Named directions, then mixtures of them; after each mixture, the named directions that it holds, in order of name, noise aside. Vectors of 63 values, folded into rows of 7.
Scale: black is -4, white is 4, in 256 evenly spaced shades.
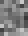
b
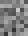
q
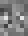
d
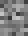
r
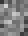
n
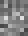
d, n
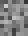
n, q, r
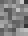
b, q, r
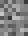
r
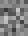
d, q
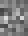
d, n, q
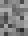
b, d
